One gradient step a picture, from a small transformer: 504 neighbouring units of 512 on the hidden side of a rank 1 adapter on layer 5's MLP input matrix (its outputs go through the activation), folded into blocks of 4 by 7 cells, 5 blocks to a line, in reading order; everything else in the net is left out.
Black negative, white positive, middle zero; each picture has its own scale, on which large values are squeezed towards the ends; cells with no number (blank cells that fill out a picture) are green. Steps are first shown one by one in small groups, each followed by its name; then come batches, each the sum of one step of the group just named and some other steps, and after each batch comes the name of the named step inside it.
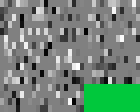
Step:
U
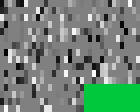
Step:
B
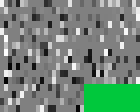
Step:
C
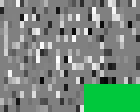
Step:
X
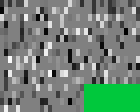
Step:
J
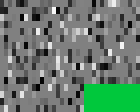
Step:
X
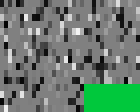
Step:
U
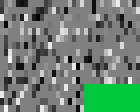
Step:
B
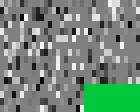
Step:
X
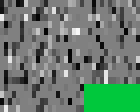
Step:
J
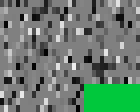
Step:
U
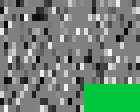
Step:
J
